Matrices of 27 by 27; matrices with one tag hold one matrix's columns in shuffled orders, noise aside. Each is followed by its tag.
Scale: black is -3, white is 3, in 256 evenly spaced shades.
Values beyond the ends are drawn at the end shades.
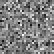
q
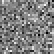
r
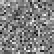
r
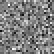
r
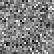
q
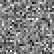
q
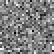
r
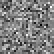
q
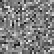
q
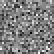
r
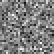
r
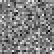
r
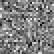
q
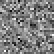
q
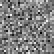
r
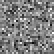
q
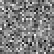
q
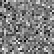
r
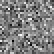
q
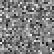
q
